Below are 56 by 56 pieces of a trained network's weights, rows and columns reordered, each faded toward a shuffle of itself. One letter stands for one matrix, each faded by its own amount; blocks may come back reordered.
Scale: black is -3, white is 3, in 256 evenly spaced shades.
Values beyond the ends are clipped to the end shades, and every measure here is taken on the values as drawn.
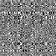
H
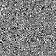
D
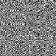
H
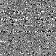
D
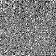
D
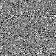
D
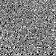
D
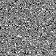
D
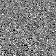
D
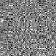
H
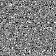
D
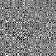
H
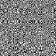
H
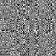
H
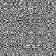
H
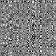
H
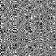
H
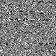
D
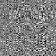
H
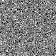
D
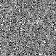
D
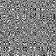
H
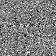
D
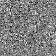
D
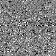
D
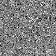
D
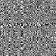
H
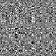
H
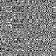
H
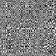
H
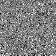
D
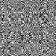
H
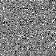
D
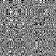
H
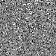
D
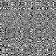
H
